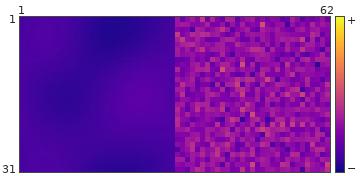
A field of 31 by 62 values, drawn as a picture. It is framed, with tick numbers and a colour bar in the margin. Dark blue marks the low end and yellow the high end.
It is made of 1 by 2 panels. Panel 1,1: very low, smooth, faint in contrast. Panel 1,2: low, fine-grained.
